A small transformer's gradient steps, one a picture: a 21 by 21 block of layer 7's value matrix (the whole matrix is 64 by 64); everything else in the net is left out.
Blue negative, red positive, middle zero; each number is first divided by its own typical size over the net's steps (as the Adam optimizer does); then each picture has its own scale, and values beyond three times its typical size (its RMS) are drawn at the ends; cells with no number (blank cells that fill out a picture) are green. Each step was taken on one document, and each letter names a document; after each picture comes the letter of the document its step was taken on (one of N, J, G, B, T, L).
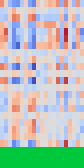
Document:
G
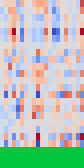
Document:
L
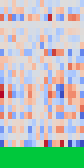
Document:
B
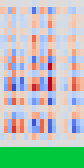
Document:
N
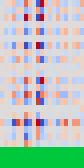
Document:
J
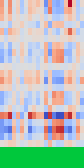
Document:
B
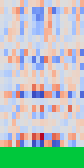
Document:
L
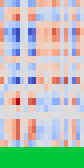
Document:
G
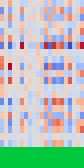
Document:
B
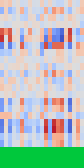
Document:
B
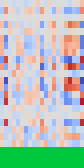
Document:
N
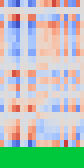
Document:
G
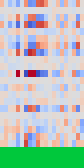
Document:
G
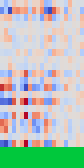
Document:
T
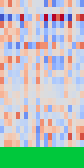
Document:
B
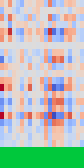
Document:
B
